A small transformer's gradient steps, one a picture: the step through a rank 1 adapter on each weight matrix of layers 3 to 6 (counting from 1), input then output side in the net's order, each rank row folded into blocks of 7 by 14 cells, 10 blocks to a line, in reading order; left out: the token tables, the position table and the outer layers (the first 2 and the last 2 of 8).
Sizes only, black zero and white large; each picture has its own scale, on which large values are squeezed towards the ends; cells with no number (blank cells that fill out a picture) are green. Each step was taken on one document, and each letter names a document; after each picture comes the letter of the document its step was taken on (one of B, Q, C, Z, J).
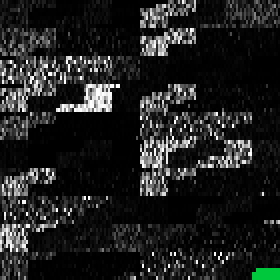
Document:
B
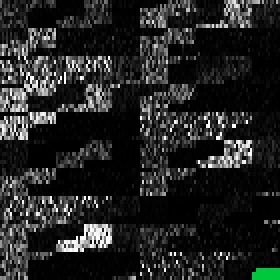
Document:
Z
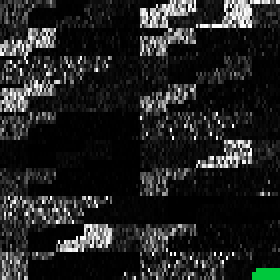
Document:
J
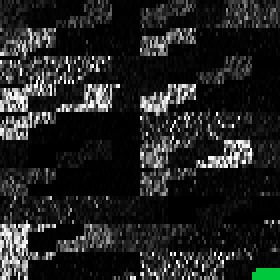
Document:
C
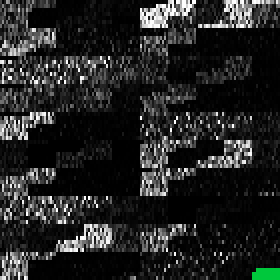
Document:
Z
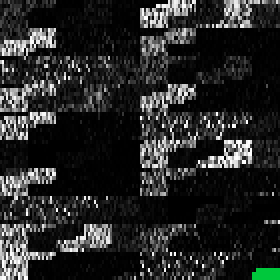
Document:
Z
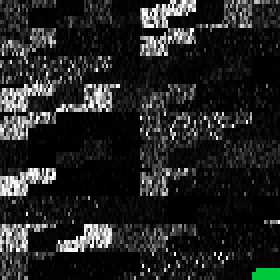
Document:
J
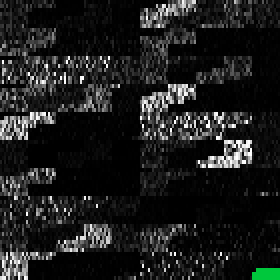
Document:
Z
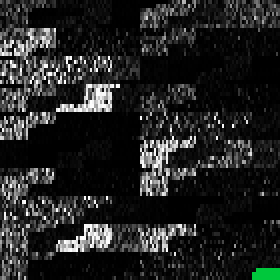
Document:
B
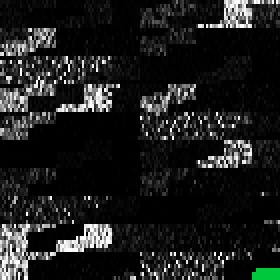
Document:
C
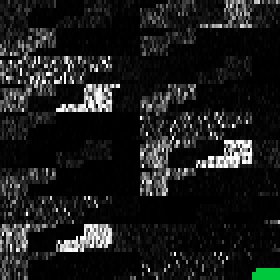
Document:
C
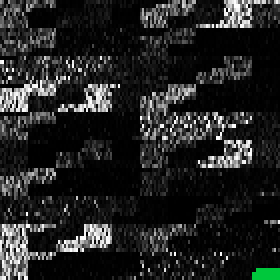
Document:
Z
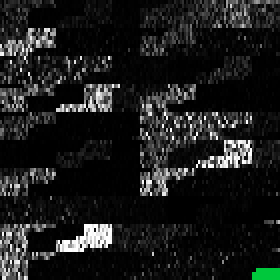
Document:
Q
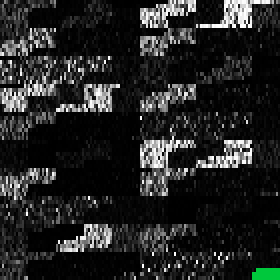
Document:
J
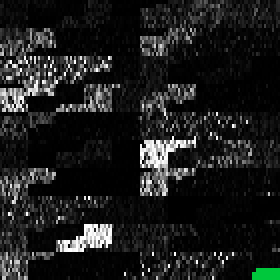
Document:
Q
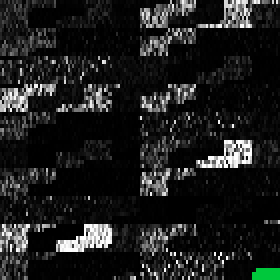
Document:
C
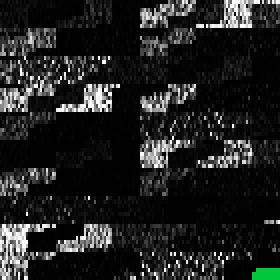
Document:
C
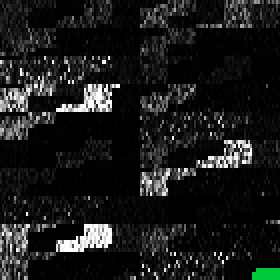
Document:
C
